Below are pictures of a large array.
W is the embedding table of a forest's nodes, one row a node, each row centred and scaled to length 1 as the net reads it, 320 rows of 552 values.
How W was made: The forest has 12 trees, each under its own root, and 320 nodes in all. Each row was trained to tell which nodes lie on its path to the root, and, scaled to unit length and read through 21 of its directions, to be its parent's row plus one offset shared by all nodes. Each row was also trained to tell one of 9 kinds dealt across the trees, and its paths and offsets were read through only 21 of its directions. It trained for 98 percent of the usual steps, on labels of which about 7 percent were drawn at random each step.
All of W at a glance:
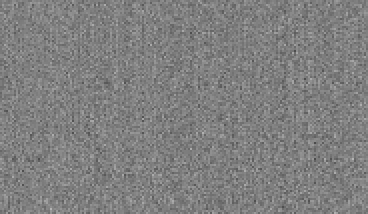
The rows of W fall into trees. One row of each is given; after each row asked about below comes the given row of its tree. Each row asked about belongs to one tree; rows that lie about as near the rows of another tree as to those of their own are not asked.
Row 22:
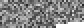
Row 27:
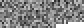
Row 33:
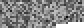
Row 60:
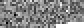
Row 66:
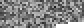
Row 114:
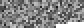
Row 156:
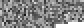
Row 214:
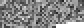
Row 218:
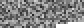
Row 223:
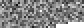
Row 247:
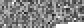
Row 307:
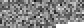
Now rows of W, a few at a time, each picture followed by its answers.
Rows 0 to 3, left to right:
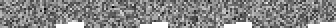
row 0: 156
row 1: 66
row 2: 27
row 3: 307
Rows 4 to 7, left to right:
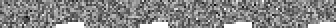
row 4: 27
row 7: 214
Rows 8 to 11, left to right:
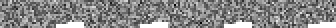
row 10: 247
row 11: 307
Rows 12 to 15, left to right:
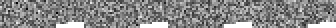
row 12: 247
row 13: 223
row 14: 307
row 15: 60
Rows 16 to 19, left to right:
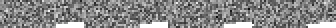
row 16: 114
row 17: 114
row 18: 114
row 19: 307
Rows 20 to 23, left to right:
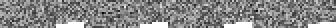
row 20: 156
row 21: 223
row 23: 218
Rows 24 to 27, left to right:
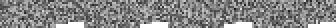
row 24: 66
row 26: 247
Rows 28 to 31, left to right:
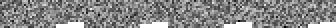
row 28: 27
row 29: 214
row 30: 66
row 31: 223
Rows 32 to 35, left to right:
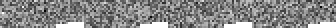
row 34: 33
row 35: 223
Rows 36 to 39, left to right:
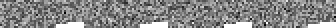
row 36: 60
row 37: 307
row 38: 223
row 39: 27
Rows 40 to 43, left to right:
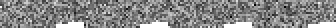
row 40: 247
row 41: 214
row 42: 60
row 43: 60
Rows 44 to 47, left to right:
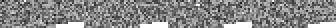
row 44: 27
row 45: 223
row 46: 114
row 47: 307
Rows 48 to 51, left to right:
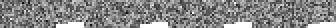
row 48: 33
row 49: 60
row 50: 60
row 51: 214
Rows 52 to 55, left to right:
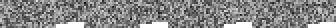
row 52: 60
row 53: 247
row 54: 33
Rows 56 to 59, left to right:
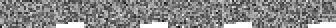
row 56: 223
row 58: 114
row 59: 60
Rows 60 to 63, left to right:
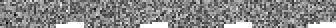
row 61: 33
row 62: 214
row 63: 307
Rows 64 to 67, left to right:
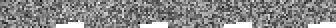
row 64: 27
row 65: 247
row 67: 223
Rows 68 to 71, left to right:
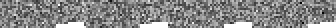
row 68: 223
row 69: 60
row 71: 223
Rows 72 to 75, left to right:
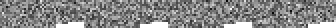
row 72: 223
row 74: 307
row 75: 33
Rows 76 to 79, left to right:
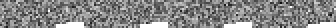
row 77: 60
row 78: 156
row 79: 27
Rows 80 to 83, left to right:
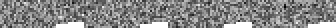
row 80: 247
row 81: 27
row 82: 214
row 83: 114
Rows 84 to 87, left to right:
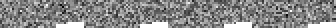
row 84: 114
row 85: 223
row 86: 33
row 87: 223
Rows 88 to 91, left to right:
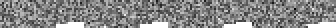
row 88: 247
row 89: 247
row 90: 27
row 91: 60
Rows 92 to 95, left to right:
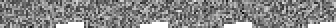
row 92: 33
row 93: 214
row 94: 27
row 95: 33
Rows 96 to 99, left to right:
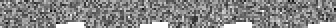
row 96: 60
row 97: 27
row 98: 27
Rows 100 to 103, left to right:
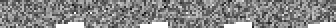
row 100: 60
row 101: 114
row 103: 214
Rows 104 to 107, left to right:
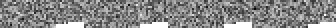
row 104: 27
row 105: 223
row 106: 223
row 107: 247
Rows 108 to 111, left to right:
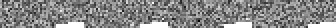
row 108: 214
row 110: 60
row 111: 223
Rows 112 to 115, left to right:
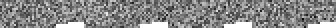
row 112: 33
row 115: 156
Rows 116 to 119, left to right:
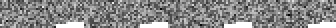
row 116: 307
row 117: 60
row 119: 60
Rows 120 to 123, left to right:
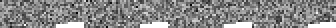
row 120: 60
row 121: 214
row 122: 307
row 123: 27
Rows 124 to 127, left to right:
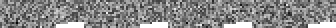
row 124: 214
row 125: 223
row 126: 214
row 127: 22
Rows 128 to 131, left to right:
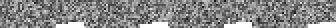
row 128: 66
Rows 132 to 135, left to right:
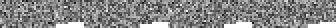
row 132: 223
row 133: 60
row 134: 247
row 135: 114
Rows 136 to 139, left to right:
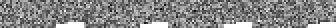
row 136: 247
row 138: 27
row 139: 27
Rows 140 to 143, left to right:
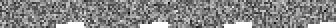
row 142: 307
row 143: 66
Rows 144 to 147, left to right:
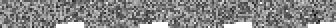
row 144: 247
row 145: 114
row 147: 114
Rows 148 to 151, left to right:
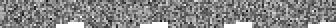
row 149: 33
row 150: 307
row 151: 247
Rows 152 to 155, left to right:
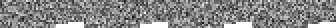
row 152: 27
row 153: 307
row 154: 223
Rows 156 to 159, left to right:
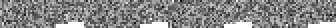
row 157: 60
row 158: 214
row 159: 307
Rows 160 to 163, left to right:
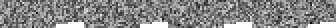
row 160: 247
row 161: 22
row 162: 33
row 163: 27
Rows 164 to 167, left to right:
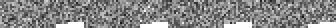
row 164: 247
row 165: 214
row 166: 33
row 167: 307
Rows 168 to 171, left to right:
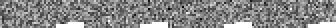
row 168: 218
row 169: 307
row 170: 214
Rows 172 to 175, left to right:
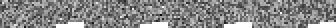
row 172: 114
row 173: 307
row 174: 60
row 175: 247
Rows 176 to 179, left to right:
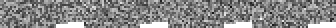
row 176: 156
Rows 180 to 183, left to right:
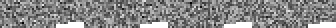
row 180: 223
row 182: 214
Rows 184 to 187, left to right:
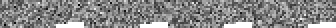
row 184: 114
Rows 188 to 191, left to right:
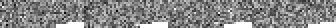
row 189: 66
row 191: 33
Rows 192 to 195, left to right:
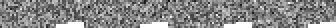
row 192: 247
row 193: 214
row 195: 66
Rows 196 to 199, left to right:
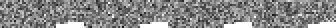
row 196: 307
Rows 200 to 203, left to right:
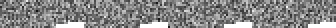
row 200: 27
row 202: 247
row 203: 247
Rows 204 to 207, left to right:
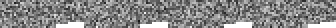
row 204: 223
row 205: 247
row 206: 247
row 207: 66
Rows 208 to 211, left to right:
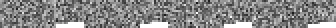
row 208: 114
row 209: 307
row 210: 307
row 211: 60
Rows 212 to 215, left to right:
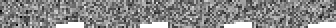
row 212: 27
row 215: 214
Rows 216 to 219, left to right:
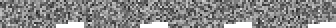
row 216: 114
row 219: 60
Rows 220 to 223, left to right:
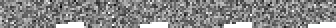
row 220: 247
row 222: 247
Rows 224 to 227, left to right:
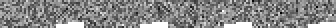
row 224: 156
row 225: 214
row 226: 33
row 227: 60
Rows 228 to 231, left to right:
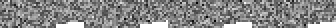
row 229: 22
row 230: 27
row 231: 307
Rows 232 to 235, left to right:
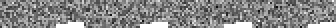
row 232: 223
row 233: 60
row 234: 114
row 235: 33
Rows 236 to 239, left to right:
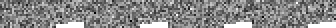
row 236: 33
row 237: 22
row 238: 214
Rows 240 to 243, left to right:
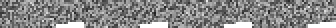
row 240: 66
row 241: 114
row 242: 247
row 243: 307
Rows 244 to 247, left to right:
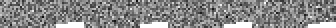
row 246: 214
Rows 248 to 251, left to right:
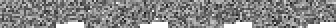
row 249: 114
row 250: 114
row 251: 27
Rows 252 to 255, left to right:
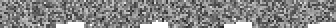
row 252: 22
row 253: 247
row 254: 22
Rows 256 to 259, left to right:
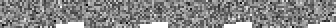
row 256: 22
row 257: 60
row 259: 27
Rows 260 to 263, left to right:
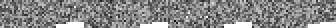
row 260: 60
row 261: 33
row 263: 307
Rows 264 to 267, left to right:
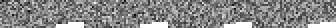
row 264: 27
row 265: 307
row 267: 214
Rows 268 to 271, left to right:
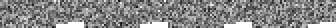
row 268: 22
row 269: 307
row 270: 214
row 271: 27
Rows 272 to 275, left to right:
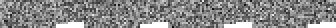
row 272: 156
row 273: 33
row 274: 27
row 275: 247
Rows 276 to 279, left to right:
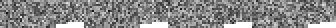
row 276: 60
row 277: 214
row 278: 114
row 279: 66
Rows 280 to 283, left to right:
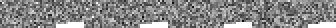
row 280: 307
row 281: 307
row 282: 307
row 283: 60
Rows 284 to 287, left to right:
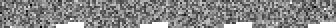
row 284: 27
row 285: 223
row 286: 66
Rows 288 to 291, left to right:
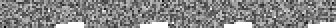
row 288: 214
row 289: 307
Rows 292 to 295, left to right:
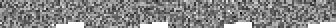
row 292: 27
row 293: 223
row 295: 214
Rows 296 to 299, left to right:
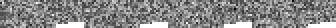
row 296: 66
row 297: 66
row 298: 247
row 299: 27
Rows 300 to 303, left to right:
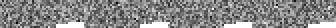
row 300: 214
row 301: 60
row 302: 27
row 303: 247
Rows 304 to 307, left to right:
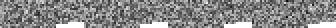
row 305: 114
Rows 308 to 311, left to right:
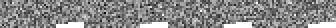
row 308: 223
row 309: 114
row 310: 307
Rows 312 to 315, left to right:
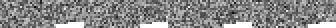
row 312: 114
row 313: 223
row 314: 114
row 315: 60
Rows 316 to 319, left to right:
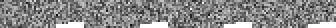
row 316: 33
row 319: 247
